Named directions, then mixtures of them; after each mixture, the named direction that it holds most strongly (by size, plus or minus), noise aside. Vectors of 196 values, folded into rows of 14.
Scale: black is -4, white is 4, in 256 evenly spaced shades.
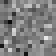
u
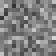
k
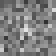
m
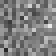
u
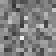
m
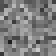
k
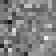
u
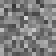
k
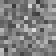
k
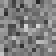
k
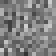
u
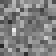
u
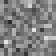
u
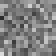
k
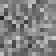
k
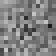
m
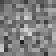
m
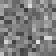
k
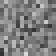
m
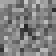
m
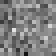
u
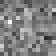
m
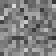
k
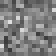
m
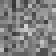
m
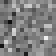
u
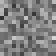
k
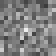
m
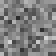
k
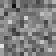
k
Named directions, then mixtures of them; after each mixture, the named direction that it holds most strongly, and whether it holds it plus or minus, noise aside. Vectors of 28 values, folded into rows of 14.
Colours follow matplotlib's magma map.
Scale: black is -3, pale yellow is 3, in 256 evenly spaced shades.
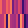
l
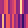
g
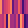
l, plus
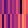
g, minus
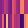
l, minus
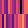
g, minus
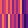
l, plus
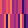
l, plus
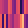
g, minus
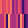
l, plus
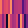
l, plus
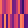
l, plus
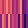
l, plus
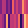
l, minus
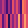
l, minus
